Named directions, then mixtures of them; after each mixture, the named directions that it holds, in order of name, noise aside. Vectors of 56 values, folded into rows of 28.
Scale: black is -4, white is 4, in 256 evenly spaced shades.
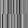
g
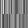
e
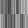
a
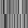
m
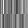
a, e, m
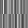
e, g, m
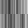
a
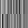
e, g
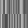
e, g, m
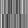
a, e, g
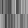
a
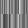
e, g, m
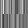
e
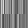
e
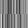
a, g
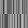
g, m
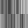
a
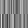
e, g, m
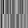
e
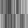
a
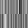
g, m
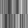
a, e, m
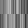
a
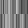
a, e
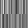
e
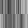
a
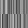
e, g, m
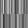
e, g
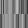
a, e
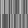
e, m
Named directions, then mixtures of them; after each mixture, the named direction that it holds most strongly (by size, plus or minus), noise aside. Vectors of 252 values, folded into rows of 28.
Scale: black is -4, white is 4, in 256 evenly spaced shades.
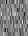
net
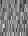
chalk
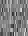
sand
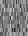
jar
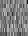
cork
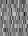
net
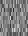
jar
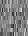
sand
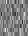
net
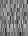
cork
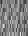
chalk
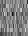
cork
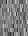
net
